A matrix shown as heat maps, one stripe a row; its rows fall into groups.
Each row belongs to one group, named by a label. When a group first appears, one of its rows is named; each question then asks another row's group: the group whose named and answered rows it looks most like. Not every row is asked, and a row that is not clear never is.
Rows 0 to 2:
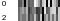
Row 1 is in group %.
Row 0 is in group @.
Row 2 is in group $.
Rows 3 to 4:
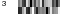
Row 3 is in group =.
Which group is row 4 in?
%
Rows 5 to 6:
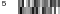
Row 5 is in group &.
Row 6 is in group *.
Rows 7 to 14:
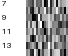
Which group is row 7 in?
$
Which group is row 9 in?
@
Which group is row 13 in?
%
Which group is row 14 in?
=
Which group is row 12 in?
=
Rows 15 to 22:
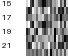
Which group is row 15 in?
=
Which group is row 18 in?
=
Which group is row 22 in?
$
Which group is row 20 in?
@
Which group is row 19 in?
%
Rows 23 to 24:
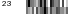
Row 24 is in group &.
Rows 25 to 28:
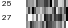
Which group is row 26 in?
@
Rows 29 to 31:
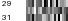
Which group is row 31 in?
@
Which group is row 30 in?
&
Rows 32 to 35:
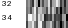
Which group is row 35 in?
&
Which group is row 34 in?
&
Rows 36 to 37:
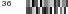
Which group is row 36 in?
@
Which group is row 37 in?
%
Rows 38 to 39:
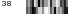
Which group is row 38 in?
=
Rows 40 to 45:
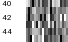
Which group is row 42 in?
*
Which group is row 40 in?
=
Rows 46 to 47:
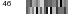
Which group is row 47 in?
$
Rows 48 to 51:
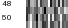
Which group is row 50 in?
%
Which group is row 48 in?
*
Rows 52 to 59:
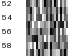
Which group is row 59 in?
=
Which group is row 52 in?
%
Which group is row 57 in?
@
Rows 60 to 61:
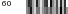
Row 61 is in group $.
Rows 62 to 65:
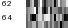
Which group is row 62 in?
%
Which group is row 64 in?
@
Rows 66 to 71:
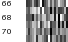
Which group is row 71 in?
$
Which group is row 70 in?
*
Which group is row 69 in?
*
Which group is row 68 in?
@
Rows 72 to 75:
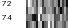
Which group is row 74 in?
@
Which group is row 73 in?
&
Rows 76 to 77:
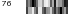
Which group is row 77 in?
&
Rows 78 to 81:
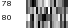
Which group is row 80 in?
=
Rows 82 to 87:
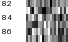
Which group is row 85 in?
@
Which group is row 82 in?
*
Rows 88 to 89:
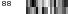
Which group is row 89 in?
%
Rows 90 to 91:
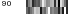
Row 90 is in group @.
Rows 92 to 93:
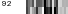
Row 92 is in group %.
